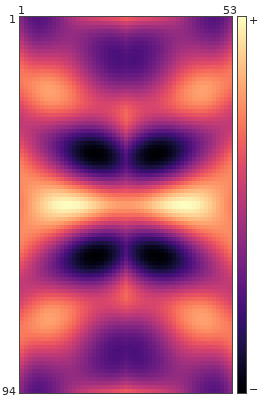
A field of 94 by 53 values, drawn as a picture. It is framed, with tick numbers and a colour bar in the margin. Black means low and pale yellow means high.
The histogram is bell-shaped. The centre is the ninth with the lowest average. It mirrors both left to right and top to bottom. There is no overall slope.
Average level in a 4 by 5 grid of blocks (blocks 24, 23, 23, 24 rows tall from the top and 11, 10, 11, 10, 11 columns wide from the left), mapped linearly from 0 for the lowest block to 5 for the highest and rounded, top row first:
4 2 0 2 4
5 0 0 0 5
5 0 0 0 5
4 2 0 2 4
